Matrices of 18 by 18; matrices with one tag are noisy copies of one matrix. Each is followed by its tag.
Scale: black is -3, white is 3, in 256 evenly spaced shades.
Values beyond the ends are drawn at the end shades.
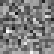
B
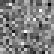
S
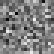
B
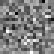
B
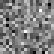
S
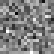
B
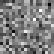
S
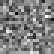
B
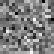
B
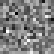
B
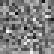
B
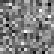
S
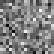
S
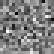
B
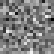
B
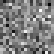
S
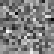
B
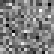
S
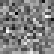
B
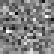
B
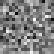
B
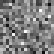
S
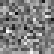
B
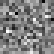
B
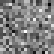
S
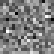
B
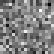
S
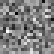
B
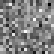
S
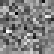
B
